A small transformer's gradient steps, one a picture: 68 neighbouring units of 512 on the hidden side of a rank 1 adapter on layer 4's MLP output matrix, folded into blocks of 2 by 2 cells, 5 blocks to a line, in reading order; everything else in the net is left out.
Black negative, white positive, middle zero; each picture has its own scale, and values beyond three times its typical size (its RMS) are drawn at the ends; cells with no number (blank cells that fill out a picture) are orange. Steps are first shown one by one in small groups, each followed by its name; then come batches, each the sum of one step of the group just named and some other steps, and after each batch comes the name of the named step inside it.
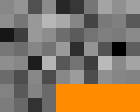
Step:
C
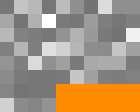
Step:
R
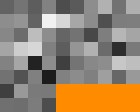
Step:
C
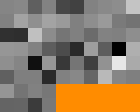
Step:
C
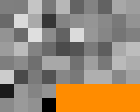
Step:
C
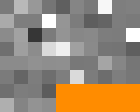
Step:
R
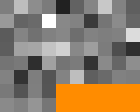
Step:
C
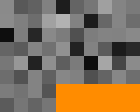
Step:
C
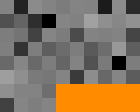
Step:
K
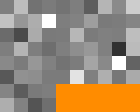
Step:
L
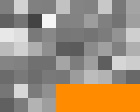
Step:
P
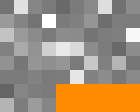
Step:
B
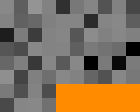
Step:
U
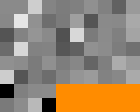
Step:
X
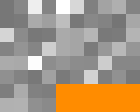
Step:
P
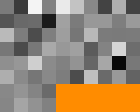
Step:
K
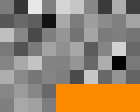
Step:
K
